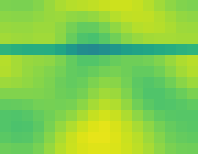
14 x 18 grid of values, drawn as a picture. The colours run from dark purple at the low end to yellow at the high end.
No overall slope runs across the table. The middle left is the smoothest part. Row 5 stands out from the rest. The values are skewed, with a long tail toward low values.
